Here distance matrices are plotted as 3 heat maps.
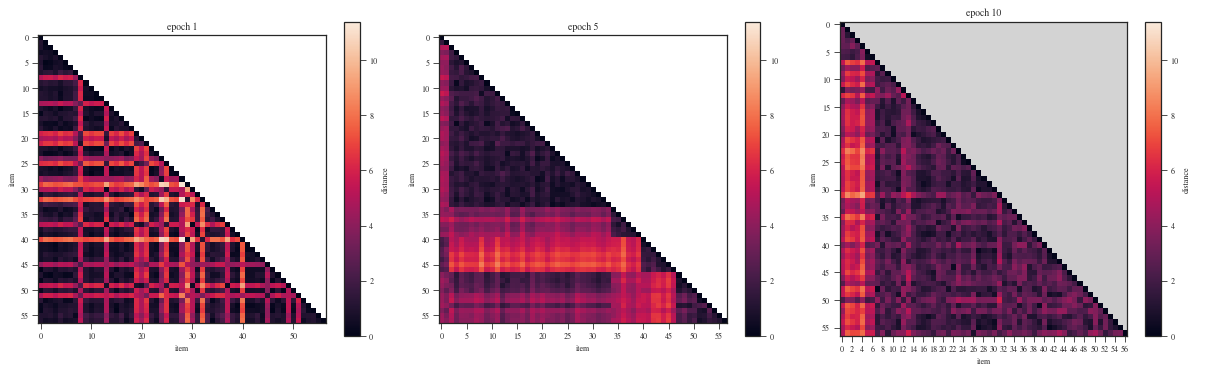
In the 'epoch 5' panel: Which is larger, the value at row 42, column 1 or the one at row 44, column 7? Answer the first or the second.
the second
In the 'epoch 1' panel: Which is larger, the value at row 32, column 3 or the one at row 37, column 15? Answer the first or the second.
the first
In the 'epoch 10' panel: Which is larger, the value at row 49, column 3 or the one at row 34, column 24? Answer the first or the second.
the first
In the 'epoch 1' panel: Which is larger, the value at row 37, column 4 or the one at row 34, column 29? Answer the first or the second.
the second
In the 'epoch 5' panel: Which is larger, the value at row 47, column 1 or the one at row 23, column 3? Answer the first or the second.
the first
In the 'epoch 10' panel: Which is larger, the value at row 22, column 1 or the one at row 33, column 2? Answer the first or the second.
the first
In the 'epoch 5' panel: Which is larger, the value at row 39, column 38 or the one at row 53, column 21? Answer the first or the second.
the second
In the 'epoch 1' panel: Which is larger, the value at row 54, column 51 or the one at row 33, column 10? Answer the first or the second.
the first
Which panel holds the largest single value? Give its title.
epoch 1
